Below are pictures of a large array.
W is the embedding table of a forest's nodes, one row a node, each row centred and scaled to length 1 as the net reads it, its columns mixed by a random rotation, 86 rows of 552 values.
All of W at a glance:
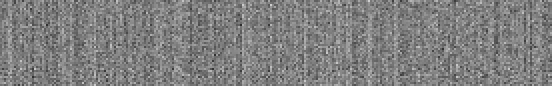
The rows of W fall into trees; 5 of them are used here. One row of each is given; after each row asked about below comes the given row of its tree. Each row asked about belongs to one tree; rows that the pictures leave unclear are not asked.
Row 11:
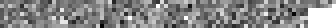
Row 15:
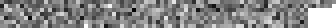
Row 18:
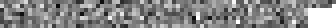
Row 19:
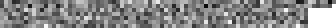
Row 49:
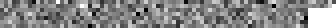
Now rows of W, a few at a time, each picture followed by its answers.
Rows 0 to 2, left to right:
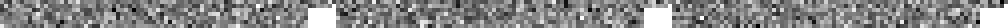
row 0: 15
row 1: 15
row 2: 19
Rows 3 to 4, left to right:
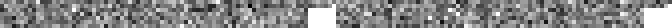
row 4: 18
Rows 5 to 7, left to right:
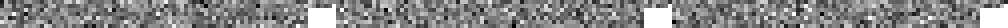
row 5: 19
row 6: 49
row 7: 18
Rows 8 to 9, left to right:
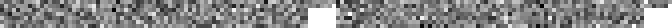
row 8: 15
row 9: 19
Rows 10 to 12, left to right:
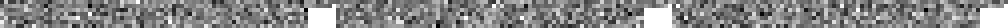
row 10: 19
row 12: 15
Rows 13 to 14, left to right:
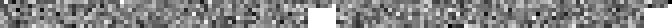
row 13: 19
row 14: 18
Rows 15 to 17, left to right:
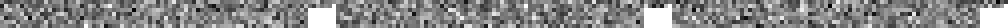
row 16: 18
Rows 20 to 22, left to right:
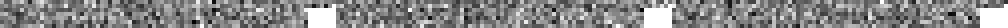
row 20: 18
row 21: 15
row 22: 18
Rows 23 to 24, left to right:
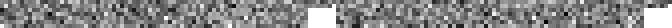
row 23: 15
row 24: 18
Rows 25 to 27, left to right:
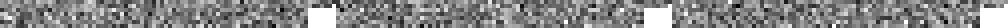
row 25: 18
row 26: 19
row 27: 49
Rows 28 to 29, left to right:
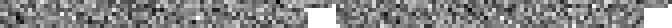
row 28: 18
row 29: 15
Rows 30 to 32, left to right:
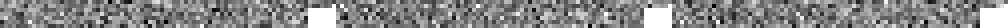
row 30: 18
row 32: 49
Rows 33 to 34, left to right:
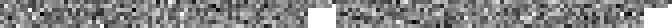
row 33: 15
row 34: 11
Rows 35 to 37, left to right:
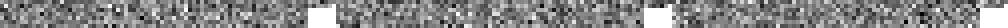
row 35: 15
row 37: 19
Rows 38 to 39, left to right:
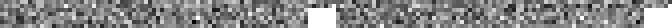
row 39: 15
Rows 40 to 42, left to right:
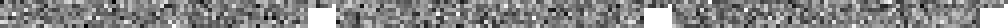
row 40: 19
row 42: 15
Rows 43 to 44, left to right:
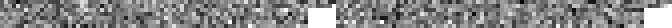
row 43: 19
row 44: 49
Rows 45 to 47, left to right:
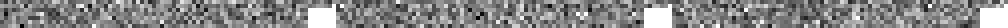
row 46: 15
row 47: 15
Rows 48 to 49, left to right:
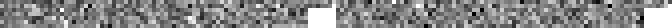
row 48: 11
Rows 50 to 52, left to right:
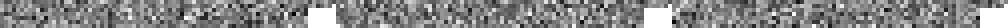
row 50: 11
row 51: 15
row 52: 18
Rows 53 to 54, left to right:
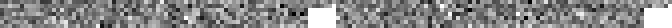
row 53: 11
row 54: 15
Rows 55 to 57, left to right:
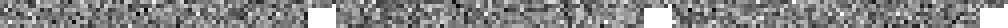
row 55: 49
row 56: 15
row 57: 19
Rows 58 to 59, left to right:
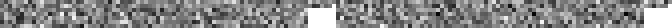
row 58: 18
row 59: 19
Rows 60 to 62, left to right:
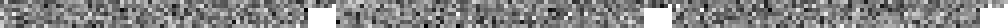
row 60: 19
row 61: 18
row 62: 15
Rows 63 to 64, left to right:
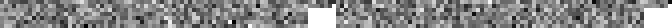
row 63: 19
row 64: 49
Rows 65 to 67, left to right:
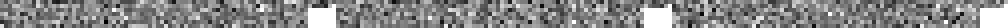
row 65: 18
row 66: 18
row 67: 19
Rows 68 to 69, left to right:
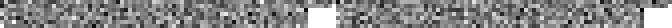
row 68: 19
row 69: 19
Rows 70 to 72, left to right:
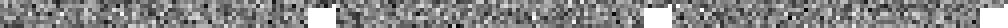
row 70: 18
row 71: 18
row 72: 15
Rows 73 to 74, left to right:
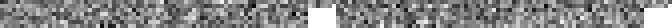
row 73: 11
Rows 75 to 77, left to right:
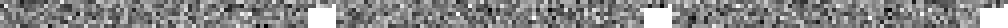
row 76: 18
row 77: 18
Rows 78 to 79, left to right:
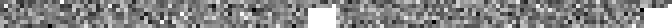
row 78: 15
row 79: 19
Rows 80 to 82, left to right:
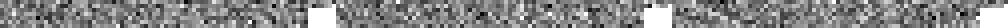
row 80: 49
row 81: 15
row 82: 11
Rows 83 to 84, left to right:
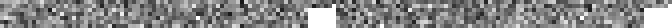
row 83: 18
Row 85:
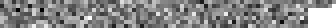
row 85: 19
